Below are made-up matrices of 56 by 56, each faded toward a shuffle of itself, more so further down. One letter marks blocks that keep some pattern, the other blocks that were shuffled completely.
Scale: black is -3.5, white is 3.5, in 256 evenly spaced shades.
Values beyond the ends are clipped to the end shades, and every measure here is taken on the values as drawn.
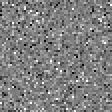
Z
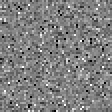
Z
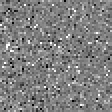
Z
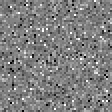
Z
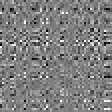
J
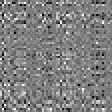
J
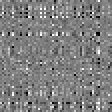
J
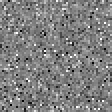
Z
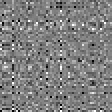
J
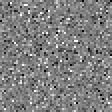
Z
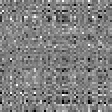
J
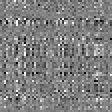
J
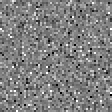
Z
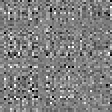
J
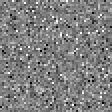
Z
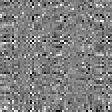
J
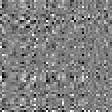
J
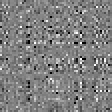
J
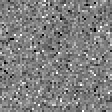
Z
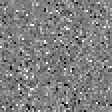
Z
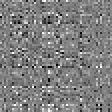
J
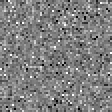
Z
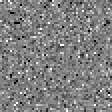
Z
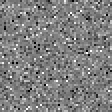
Z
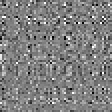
J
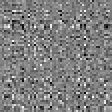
J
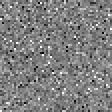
Z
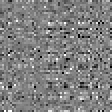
J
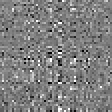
J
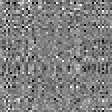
J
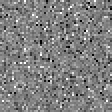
Z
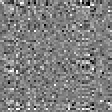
J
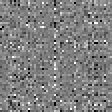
J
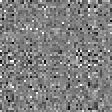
J
